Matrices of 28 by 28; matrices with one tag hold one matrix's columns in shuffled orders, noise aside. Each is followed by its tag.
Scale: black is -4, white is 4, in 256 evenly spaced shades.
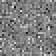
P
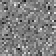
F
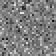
F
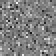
P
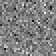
F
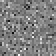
P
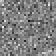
F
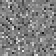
P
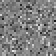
P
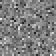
P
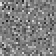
F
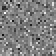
F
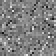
P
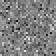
P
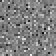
P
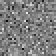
F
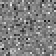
F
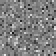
P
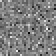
P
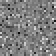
P
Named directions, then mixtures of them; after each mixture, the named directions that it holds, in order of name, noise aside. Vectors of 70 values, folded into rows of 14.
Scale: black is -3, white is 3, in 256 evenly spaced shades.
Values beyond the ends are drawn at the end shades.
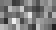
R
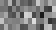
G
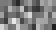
R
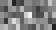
G, R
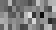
G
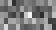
G, R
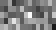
G, R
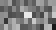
G, R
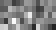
R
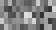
G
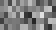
G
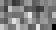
R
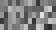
G, R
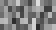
G, R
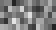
R
